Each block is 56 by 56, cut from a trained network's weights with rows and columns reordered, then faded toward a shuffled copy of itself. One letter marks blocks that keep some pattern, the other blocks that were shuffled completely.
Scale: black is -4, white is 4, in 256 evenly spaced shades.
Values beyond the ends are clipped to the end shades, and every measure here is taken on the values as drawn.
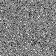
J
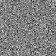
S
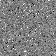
J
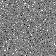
J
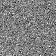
J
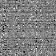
S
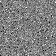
J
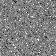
J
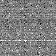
S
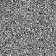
S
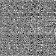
S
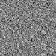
S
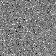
J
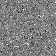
J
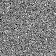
J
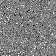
J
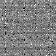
S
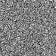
J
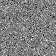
J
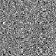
S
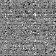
S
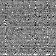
S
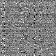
S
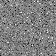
J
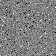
J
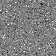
J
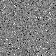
J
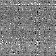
S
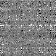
S
